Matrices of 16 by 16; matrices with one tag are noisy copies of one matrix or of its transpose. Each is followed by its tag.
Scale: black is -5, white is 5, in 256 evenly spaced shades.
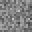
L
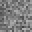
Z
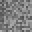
Z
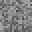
L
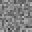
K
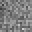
Z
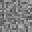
K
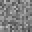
L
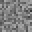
K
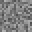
K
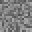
K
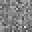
L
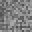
Z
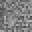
Z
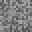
L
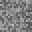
L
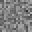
K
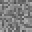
K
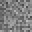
Z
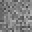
Z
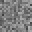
K
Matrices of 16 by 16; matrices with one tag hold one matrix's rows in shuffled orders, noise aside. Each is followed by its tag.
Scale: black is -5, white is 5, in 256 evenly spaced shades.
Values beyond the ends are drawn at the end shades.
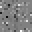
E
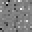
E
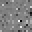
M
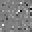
M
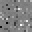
E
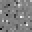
E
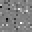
E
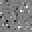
E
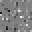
E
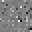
M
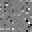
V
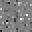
E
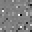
M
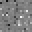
E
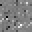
E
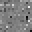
V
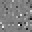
M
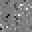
E
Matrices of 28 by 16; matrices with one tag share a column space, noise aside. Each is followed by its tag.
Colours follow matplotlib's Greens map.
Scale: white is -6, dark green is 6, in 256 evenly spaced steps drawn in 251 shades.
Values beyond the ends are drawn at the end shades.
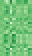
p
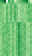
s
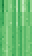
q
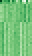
s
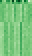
s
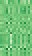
p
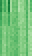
q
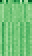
s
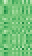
p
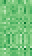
p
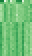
s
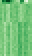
s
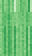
q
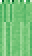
s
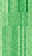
q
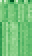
s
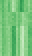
q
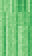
q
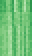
q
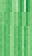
q
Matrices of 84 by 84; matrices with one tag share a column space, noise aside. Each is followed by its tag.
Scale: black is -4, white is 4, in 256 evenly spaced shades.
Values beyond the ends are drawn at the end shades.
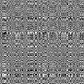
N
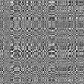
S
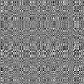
S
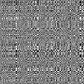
S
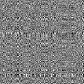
N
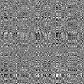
N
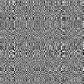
S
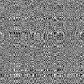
N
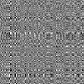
N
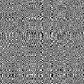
N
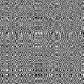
N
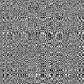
N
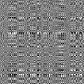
N
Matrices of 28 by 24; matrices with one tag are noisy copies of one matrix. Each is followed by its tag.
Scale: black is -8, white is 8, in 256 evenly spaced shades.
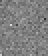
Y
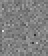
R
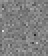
R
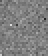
Y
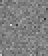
Y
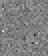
R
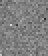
Y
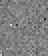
Y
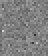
R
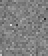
Y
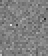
Y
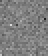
Y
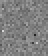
R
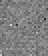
Y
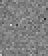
Y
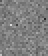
Y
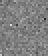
Y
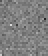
Y
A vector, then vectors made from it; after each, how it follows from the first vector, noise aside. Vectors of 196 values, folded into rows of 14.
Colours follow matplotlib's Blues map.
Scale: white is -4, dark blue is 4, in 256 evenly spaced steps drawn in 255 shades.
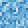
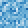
copied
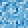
negated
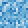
copied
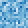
copied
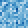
negated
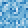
copied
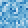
copied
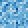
negated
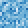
copied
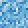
copied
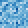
negated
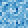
negated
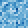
negated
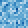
negated
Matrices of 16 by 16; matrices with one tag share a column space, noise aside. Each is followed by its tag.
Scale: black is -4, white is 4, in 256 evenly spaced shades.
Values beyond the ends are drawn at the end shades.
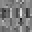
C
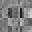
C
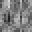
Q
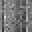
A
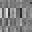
C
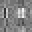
C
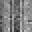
A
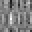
Q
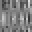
Q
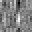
Q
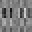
C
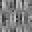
Q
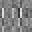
C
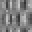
Q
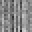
A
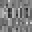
C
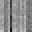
A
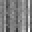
A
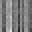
A
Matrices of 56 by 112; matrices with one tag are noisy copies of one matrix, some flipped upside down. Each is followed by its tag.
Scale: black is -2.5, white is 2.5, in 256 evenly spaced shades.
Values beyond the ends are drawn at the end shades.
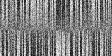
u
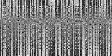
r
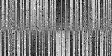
u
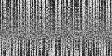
r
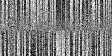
u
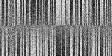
u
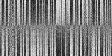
u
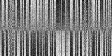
u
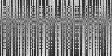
r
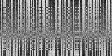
r
